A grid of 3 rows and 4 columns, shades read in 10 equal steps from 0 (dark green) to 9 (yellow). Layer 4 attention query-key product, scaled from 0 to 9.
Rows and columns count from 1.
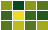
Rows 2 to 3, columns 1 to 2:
2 9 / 3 7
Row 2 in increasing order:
1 2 2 9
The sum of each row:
13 14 19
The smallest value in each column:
2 0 2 1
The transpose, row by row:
5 2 3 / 0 9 7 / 5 2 3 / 3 1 6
